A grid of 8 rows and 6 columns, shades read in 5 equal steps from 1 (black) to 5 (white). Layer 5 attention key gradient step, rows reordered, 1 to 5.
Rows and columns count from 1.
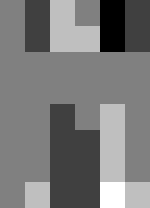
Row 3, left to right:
3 3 3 3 3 3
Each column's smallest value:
3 2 2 2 1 2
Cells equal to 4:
8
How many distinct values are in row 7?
3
